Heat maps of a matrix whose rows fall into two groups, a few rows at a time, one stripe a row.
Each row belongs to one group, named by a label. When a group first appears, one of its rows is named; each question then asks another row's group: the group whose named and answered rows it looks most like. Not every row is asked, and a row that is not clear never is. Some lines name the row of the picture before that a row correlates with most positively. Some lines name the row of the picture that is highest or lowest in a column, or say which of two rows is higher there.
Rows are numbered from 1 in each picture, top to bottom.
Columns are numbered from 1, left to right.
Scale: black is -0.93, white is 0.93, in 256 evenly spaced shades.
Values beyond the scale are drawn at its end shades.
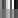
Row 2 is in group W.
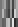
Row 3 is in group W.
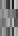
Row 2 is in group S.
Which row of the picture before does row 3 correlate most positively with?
3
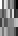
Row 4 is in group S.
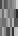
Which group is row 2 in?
S
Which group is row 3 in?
W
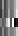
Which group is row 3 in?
W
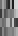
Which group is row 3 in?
W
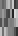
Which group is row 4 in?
S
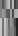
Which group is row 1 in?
W
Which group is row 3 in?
S
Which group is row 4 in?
S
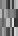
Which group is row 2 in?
S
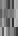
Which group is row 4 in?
S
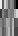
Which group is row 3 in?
W
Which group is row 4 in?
W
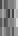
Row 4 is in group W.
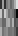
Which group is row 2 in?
S
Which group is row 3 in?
W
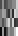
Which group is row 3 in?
W
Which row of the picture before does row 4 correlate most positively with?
1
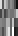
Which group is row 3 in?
W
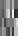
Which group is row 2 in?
W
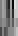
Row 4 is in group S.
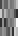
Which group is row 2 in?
S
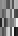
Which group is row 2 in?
W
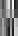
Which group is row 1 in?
W
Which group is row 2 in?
W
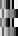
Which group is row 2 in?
S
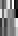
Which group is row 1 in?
W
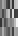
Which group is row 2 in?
W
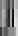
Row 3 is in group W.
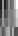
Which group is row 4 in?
W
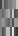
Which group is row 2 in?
W
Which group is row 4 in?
W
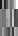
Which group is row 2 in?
W
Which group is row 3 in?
W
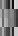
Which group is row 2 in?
S
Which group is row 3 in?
S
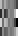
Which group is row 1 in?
S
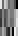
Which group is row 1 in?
S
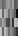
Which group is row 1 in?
W
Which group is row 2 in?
S
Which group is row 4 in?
S
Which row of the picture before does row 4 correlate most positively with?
1
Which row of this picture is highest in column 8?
3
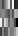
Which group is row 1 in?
W
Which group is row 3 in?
S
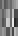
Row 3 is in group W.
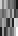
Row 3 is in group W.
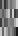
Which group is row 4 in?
S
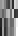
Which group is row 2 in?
W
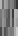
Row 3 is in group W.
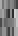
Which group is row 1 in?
S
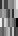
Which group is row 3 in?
S
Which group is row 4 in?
W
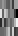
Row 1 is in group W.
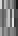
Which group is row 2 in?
W
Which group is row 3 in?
W
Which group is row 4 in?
S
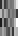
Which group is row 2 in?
S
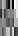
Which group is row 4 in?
W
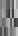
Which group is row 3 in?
W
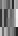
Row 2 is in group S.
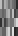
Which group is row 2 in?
W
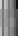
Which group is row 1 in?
S
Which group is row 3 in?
S
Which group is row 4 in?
S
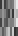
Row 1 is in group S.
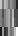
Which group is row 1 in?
S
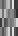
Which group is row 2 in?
S
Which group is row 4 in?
W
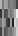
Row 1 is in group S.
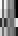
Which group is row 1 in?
S
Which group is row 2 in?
S
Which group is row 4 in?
S
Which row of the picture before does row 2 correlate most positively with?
1
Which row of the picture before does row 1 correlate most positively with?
1
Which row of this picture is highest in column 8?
3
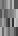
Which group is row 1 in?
W
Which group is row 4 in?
S
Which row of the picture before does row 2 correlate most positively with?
3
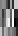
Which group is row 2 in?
W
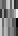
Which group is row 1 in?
W
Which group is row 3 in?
S
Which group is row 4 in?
S
